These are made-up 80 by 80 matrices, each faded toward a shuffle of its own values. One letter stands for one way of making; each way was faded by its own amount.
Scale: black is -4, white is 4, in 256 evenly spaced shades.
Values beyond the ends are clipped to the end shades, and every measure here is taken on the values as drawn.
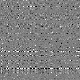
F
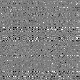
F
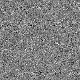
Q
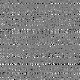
F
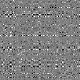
F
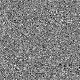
Q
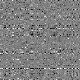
F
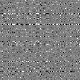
F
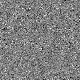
Q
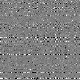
F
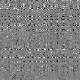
F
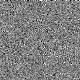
Q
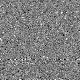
Q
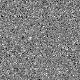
Q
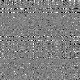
F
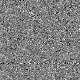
Q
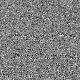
Q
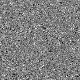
Q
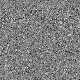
Q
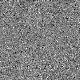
Q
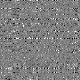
F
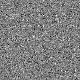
Q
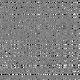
F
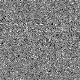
Q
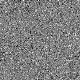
Q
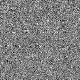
Q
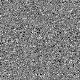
Q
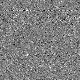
Q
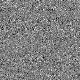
Q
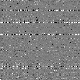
F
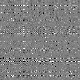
F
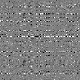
F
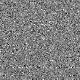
Q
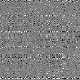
F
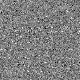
Q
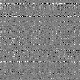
F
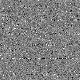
Q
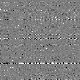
F
